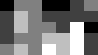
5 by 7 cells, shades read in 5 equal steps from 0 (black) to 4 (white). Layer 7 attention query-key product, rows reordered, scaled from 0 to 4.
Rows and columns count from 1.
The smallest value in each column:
0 2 2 0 0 1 0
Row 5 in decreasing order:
4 4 3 3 2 2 1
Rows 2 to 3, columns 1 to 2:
1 3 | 1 3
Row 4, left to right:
1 2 2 3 3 4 1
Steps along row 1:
up same down same up up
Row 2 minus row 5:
-1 0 0 -3 -2 -3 0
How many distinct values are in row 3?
5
